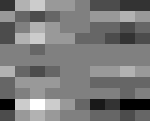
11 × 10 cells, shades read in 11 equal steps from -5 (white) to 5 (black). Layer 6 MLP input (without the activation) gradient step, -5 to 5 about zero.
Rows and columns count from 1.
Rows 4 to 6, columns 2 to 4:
-2 -3 -1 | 0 1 0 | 0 0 0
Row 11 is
2 -1 -2 -1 0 0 1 1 2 1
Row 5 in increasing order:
0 0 0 0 0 0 0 0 0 1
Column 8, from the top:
2 -1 1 2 0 0 -1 1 0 3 1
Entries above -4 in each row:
10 10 10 10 10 10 10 10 10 9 10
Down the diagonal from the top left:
3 1 -2 -1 0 0 -1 1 1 5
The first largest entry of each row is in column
1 3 1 9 3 1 3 1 1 1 1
